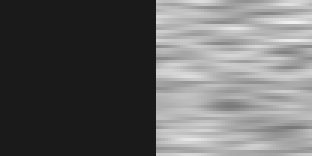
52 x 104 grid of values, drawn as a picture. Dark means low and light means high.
It is made of 1 by 2 panels. Panel 1,1: very low, flat. Panel 1,2: high, streaked across.
